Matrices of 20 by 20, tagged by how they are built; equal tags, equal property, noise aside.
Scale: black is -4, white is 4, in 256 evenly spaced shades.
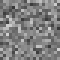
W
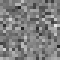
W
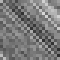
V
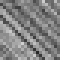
V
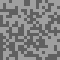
W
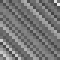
V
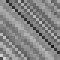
V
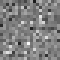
W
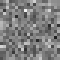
W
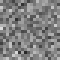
W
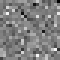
W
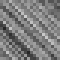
V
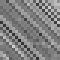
V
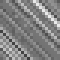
V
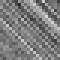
V
